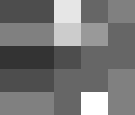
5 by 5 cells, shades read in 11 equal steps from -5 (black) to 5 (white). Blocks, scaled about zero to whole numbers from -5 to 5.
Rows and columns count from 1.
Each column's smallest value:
-3 -3 -2 -1 -1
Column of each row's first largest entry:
3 3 4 5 4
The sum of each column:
-7 -7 3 3 -2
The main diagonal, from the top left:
-2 0 -2 -1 0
